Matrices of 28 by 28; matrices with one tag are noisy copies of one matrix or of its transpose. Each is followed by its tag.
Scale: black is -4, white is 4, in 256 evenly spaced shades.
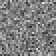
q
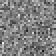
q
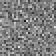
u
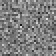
u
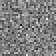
u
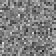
q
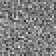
u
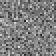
u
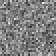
q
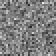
q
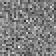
u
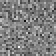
u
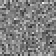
q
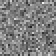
q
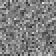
q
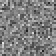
q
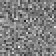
u
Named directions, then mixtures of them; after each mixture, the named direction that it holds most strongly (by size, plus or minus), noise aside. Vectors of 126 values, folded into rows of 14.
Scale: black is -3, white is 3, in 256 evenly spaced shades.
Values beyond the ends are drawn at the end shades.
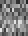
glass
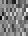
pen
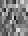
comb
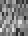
glass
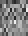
glass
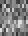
glass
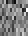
pen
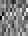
pen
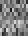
glass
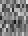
glass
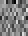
pen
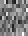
pen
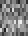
glass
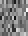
pen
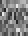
comb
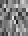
comb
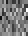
pen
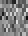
pen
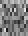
glass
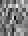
comb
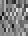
pen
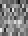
glass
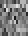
comb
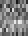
glass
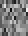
comb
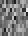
comb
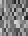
pen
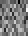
glass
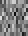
pen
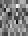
comb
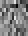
comb
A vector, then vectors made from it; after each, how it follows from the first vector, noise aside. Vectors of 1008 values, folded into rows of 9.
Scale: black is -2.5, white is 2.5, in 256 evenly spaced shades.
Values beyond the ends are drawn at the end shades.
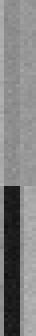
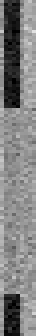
wrapped around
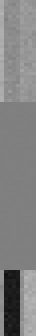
partly zeroed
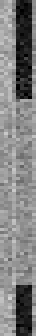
wrapped around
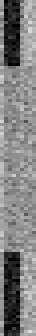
wrapped around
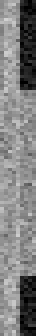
wrapped around
